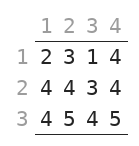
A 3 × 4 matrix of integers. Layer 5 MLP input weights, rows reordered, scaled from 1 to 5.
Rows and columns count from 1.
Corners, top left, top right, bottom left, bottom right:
2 4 4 5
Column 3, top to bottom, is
1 3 4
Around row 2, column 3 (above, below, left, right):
1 4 4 4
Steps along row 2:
same down up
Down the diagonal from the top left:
2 4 4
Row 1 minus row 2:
-2 -1 -2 0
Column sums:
10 12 8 13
